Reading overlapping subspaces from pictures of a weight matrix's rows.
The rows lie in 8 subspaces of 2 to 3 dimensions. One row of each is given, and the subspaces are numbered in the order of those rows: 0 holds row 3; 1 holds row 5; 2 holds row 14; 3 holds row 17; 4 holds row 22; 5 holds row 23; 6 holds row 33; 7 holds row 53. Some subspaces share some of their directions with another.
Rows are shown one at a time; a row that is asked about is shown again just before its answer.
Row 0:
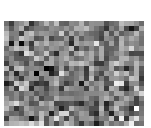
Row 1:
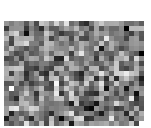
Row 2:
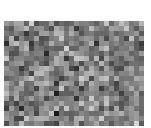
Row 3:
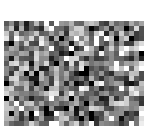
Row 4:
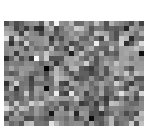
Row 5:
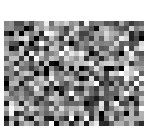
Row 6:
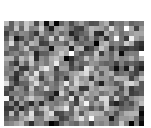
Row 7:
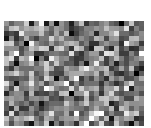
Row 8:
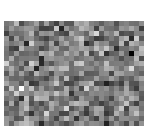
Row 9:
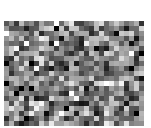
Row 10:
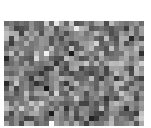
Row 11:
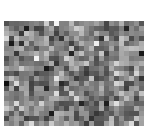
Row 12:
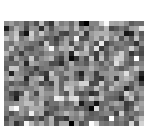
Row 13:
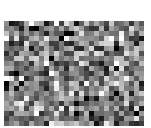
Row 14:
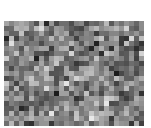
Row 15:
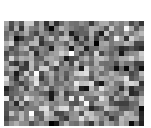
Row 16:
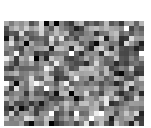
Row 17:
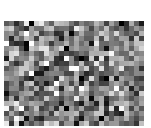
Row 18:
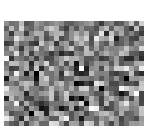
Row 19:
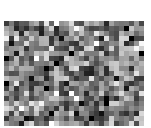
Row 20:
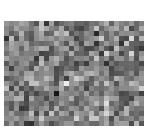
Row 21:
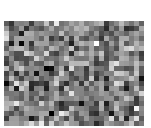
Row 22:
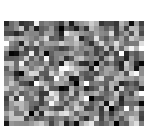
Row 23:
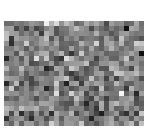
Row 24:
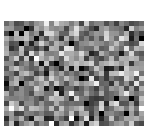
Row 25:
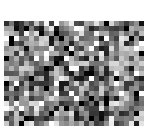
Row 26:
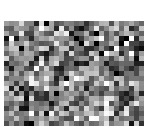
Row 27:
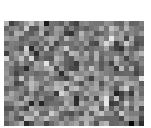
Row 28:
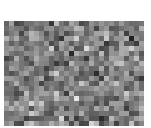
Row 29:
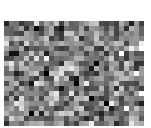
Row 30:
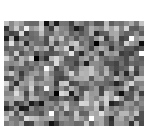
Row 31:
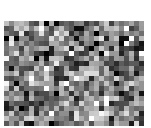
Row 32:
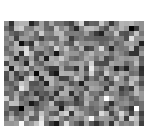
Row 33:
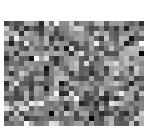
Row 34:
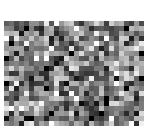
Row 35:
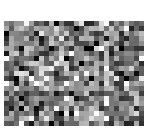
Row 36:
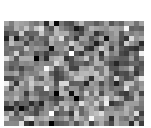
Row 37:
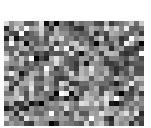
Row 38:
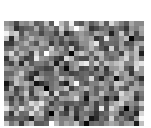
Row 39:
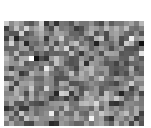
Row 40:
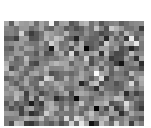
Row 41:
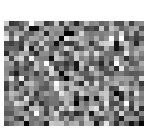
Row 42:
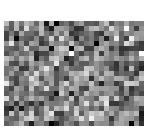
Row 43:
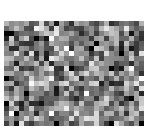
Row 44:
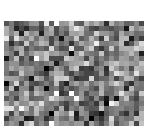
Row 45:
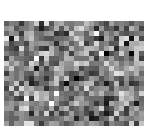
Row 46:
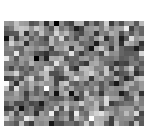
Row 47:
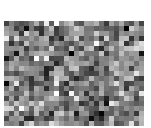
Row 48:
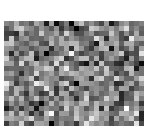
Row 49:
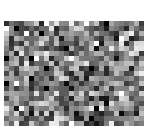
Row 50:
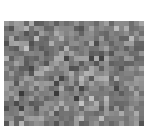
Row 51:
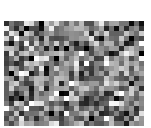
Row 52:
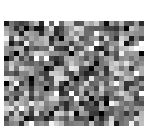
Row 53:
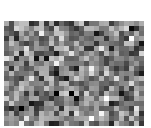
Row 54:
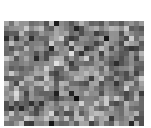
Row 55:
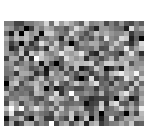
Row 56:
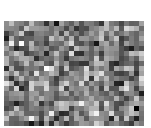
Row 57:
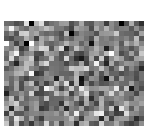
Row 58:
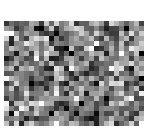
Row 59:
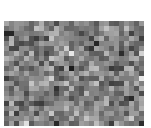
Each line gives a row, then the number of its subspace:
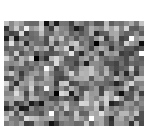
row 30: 6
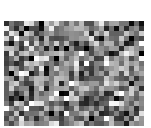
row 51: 6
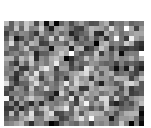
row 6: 0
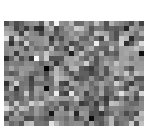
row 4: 6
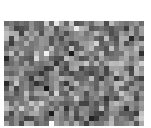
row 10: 4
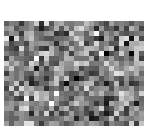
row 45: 2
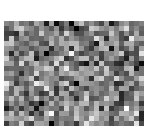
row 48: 4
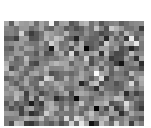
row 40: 5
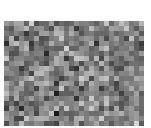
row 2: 3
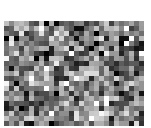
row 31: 2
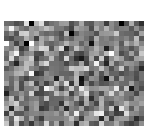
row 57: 3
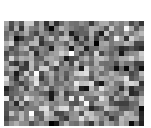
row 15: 0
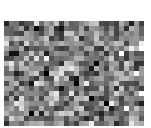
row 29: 4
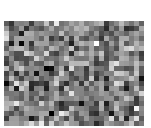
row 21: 7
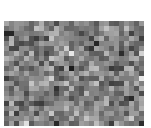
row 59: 1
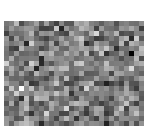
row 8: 2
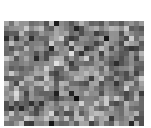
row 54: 5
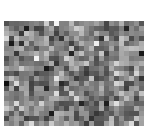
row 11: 7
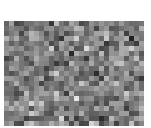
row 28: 5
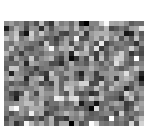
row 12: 5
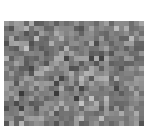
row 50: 3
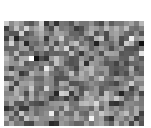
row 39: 6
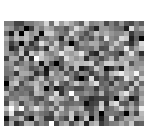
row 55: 1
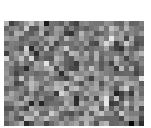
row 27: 0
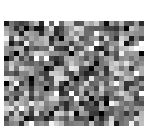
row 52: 4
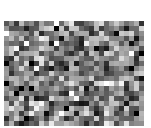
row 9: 2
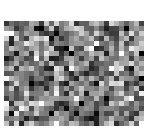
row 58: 1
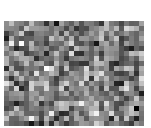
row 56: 7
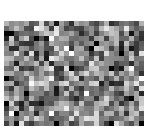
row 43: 1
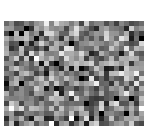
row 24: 1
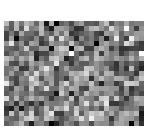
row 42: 0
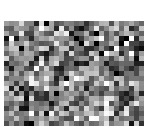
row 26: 2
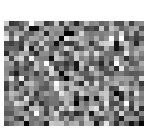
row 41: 0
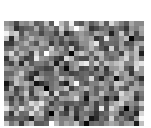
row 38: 4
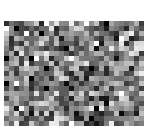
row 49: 5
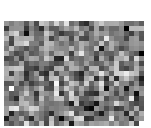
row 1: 5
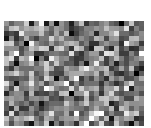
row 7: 3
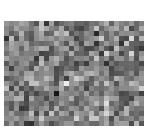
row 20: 2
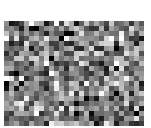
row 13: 0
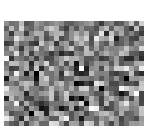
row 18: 0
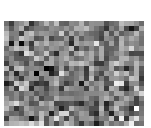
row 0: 7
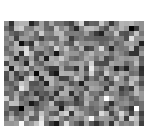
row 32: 7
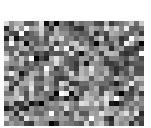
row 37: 6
